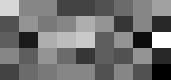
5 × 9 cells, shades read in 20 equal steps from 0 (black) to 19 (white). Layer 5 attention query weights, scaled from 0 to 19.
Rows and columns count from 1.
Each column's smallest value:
5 2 9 5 4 6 4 1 0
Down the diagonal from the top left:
16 11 13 8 10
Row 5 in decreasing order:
10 10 10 9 8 6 6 5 0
